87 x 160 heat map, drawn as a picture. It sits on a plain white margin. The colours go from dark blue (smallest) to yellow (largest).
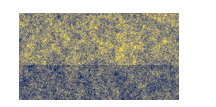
The histogram is bell-shaped. The top part is higher, up to a seam about 60% of the way down. The field is mottled with small blotches.
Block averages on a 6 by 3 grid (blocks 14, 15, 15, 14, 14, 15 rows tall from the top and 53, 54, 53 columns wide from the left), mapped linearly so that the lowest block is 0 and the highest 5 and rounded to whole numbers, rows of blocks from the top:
4 4 4
4 5 4
4 5 5
2 3 2
0 0 1
0 0 0
